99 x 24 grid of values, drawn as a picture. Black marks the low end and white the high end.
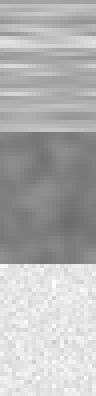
The table splits into 3 rows of 1 panel. Panel 1,1: high, streaked across. Panel 2,1: middling, blotchy, faint in contrast. Panel 3,1: very high, fine-grained, faint in contrast.
